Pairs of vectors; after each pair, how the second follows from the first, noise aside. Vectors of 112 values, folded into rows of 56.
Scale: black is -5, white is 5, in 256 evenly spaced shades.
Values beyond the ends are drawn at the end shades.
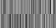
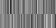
shuffled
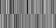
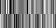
scaled up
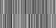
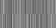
shrunk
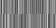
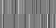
partly zeroed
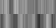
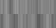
shrunk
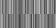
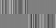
partly zeroed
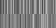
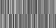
shuffled
